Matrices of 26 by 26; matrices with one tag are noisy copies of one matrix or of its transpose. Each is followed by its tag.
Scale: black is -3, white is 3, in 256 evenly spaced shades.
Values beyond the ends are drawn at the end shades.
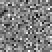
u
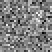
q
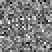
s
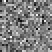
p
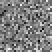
u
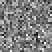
s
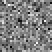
p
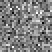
q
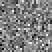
s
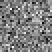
q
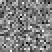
s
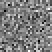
u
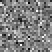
p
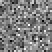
s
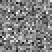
q
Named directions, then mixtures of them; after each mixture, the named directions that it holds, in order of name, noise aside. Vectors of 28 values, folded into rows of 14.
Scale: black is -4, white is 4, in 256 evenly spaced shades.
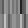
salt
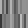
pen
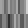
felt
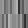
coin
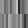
coin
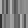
pen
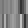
coin, salt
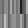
salt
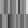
felt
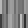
coin, pen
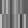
pen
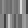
felt, salt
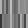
pen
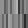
coin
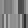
coin, salt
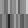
felt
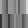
felt, pen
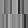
coin
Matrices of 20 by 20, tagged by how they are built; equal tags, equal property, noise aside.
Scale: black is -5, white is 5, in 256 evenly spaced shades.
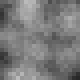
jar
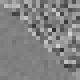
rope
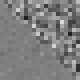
rope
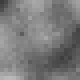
jar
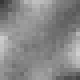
jar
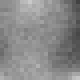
jar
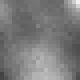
jar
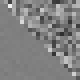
rope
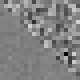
rope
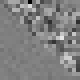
rope
